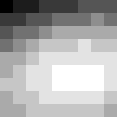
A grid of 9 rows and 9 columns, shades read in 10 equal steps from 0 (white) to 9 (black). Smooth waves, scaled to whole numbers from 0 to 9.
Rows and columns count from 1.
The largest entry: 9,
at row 1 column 1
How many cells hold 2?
18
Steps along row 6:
down down same down same same same up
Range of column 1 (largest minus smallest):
7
